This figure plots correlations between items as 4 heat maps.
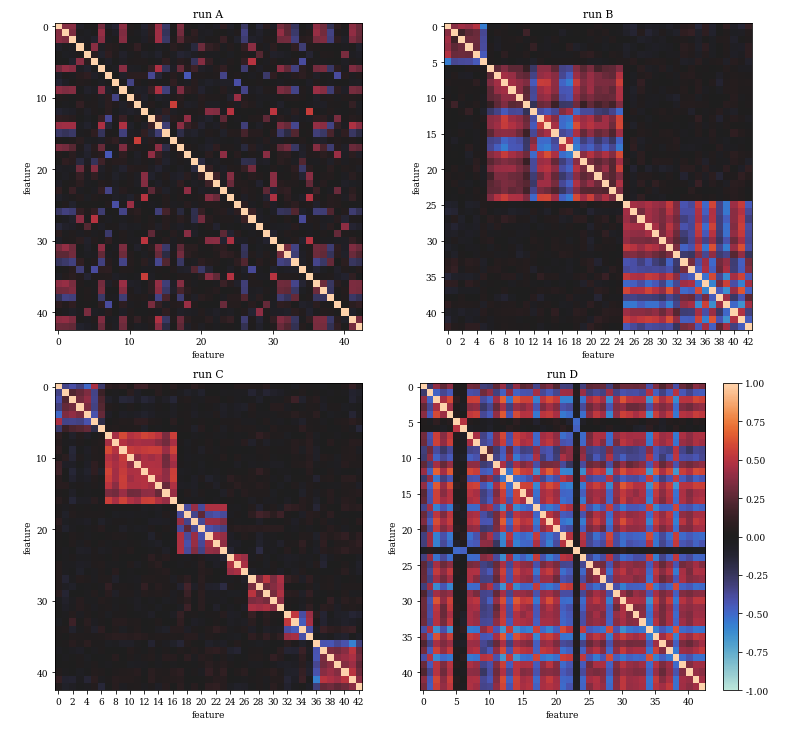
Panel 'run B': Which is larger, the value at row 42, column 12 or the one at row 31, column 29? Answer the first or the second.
the second
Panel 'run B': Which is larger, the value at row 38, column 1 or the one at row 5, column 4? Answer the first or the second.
the first
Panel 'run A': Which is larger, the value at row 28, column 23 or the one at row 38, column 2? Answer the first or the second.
the first
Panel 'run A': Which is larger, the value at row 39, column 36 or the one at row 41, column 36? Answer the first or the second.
the second
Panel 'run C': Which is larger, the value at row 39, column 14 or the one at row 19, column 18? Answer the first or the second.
the first
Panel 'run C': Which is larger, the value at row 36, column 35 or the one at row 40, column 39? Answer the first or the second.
the second
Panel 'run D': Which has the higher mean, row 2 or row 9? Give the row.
2
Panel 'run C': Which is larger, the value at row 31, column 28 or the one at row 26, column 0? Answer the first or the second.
the first
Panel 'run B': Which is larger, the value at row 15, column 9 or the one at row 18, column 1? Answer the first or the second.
the first
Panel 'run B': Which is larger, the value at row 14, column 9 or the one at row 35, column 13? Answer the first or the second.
the first
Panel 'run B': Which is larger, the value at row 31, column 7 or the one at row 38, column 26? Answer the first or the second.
the first
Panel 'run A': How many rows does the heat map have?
43
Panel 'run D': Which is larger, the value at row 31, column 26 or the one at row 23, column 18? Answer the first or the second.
the first
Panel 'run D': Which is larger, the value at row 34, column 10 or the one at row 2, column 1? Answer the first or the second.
the first
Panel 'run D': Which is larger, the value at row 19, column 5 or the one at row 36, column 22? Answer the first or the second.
the first
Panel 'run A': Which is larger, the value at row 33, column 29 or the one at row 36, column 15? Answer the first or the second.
the first
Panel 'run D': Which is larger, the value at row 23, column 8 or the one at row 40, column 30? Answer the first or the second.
the second
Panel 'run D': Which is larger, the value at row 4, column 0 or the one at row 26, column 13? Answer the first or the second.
the first
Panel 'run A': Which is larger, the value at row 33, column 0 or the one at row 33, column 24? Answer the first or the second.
the second
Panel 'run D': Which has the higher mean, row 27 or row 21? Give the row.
27
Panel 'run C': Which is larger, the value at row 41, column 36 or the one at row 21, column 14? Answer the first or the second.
the second
